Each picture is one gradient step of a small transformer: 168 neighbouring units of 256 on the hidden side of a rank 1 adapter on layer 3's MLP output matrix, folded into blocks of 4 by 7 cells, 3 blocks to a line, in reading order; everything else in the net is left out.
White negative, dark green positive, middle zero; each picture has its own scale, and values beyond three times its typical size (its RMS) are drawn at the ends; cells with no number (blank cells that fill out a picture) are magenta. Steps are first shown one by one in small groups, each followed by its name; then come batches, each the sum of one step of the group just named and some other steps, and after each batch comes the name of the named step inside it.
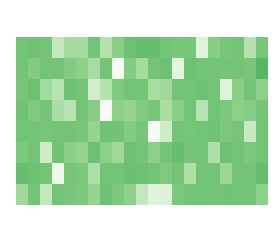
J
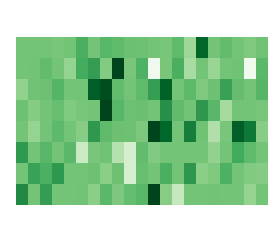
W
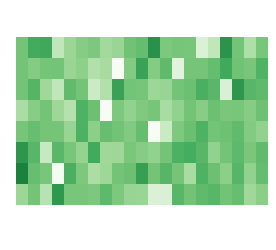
J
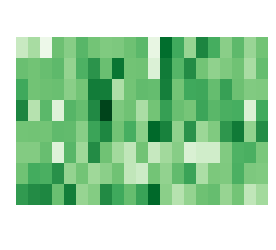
W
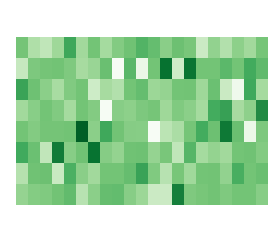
J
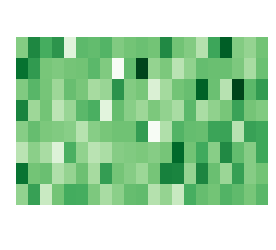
J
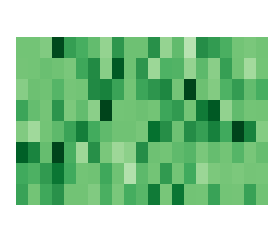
W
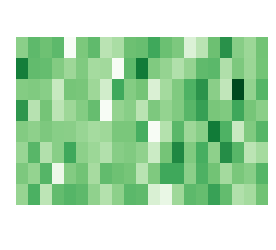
J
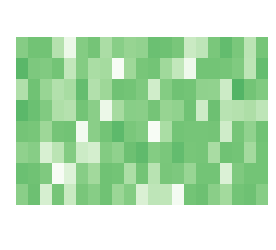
J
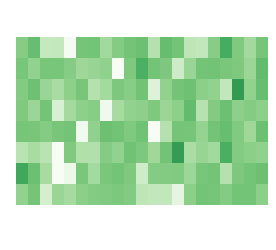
J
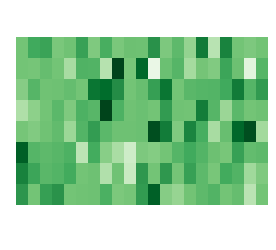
W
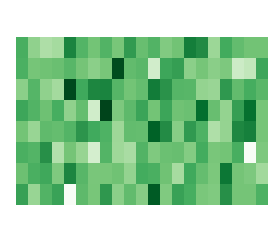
W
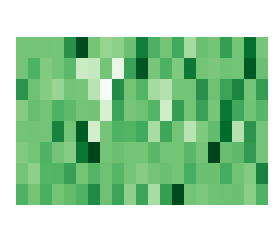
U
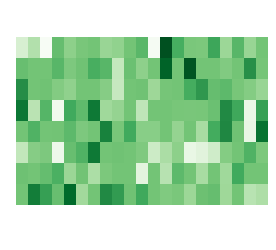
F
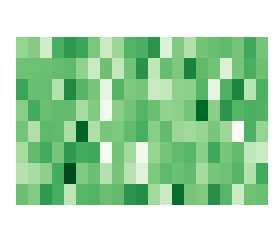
U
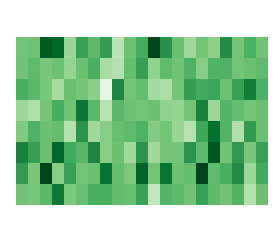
U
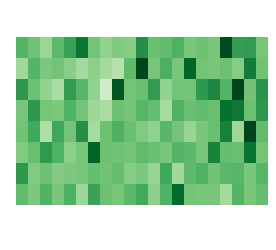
U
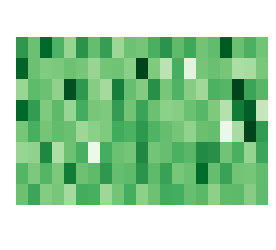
U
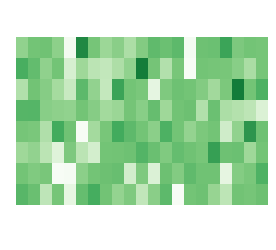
U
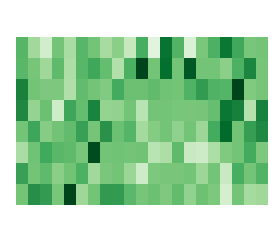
F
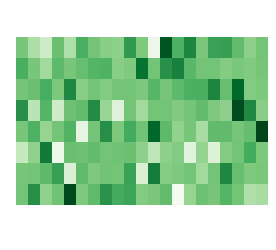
F
